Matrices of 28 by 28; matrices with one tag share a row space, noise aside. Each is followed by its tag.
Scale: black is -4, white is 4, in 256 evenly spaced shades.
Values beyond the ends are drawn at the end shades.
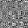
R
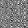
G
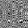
R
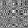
R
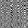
G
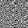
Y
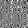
G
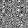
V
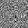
Y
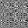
Y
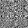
Y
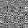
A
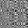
Y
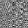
R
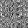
V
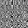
G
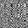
G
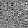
A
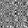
Y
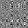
G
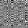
A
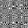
R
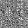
V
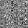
A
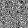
V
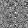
Y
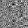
R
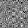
R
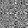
Y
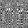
V
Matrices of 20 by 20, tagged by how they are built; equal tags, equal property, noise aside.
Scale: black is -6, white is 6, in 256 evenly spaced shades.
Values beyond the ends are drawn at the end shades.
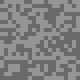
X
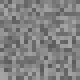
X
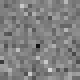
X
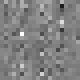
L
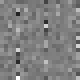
L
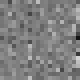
L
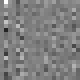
L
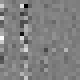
L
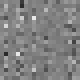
L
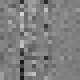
L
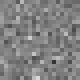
X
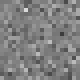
X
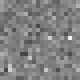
X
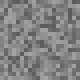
X
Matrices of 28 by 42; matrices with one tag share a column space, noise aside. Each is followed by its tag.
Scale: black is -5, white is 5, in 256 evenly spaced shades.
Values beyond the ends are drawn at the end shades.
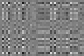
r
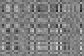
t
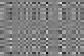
r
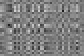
t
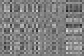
t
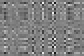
r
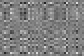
r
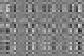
t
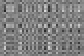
t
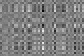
t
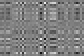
r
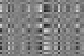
t
